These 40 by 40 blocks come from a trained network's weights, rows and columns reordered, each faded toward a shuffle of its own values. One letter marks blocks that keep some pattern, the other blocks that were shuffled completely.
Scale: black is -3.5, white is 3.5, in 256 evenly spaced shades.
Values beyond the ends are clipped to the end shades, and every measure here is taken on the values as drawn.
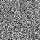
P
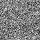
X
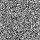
X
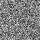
X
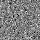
X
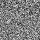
X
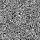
P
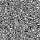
P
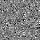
P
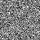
X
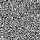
P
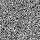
X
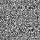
P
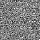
P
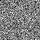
X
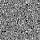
P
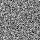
X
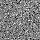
X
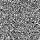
P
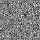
P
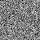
X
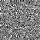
P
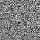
P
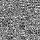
P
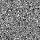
X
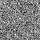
X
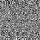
P
